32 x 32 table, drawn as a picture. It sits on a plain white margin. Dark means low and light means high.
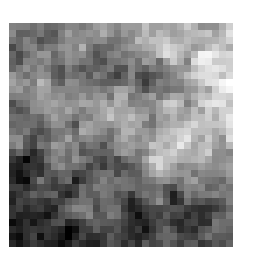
Slope: up to the top right. Average level on the scale: 50%. Mirror symmetry: none. Histogram: bell-shaped.
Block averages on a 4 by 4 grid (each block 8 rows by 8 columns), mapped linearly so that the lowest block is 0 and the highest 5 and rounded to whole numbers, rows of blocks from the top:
2 3 4 5 / 3 3 3 5 / 1 2 3 4 / 0 1 1 1
